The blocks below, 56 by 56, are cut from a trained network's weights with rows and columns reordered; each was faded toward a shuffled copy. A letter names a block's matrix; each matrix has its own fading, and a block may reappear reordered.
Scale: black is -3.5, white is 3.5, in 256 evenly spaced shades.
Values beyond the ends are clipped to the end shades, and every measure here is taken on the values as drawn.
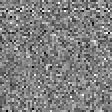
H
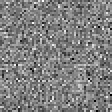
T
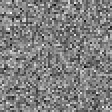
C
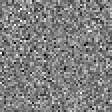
T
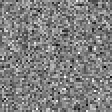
T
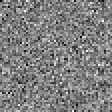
T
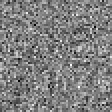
H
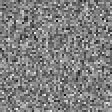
C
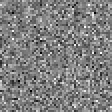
H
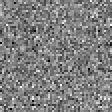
T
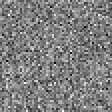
T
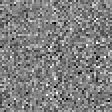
H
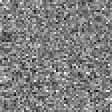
T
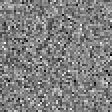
T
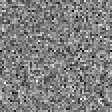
T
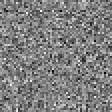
H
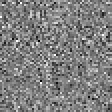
H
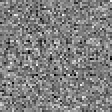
T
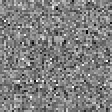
T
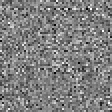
H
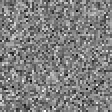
C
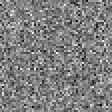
H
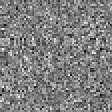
H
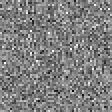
T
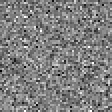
T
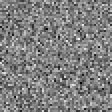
C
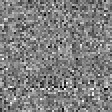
H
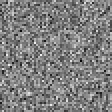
C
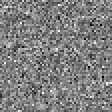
T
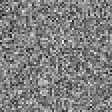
C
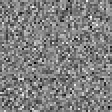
H
